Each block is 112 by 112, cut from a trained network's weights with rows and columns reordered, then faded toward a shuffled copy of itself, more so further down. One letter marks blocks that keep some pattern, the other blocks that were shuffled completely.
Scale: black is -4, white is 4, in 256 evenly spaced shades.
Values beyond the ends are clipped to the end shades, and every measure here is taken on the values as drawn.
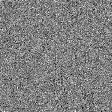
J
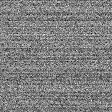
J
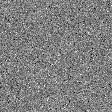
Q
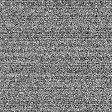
J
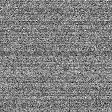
J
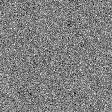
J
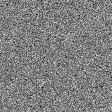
Q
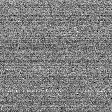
J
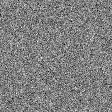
Q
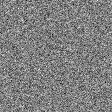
Q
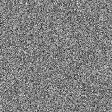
J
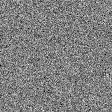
Q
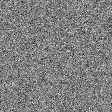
Q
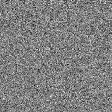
J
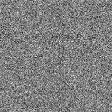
J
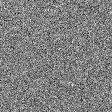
Q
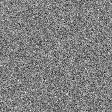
Q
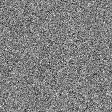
Q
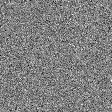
Q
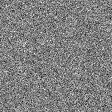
Q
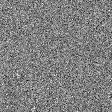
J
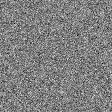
Q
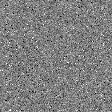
J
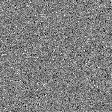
J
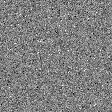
Q
